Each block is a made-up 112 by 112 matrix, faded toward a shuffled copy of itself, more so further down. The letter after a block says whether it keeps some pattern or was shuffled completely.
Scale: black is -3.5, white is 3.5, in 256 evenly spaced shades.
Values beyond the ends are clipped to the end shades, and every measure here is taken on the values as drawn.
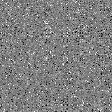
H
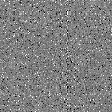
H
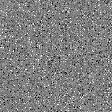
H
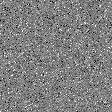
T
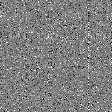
H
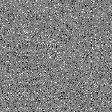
H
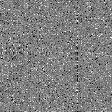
H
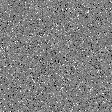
T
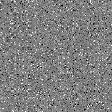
H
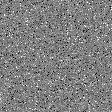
T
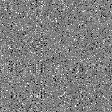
H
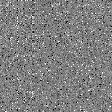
H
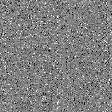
H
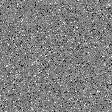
T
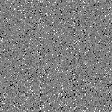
H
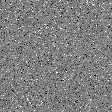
T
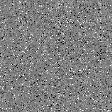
H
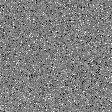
T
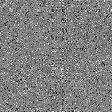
H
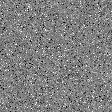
T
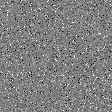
T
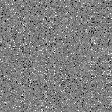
H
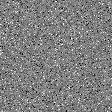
T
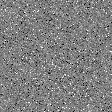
T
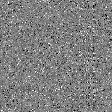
H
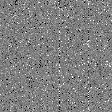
H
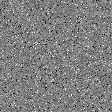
T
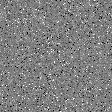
T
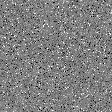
T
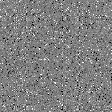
H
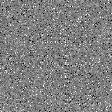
H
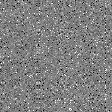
H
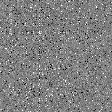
H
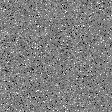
T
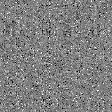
H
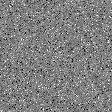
T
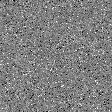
T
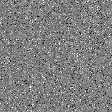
H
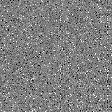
H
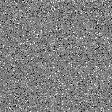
H
